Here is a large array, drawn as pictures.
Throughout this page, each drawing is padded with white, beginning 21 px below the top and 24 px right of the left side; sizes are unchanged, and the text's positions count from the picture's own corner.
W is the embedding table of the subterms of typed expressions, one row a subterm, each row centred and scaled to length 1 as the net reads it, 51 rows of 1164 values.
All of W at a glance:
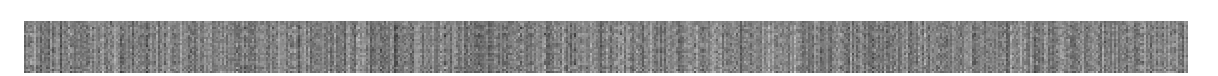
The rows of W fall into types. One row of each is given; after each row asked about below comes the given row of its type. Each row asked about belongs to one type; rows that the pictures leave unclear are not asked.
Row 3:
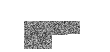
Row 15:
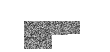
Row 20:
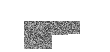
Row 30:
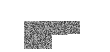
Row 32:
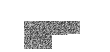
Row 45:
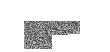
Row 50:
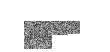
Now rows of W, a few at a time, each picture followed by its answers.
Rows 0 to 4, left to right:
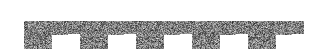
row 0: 20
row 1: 15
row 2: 15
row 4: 15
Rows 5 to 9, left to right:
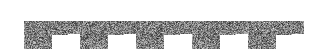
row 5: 45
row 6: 50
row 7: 20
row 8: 32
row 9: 3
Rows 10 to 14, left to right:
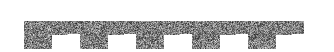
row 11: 20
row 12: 15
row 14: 50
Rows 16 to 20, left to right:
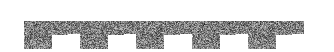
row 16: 50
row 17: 45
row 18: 20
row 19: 30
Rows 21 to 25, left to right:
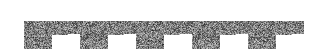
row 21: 45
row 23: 30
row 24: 50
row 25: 15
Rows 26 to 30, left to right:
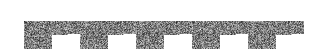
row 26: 15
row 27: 32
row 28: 3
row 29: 50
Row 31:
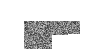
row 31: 20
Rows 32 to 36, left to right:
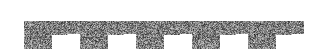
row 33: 15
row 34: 45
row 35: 50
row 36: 30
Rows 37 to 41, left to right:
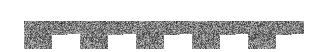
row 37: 32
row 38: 32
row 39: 3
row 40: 30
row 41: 50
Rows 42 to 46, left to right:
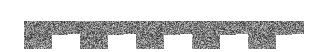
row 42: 50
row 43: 15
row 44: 20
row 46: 20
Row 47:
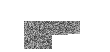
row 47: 32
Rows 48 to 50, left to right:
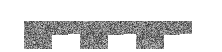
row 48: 45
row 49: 3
